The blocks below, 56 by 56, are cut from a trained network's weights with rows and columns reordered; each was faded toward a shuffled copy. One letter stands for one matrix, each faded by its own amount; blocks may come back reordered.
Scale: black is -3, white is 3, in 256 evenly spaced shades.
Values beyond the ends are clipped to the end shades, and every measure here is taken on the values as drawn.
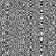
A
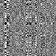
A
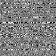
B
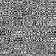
B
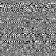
B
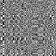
A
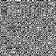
B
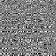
B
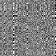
A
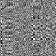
A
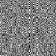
A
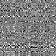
B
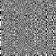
A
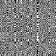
A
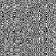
A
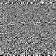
B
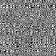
B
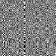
A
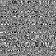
B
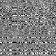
B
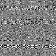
B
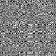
B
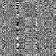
A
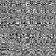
B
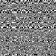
B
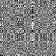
A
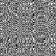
A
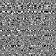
B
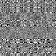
B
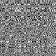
B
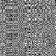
A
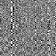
A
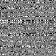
B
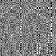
A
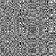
A
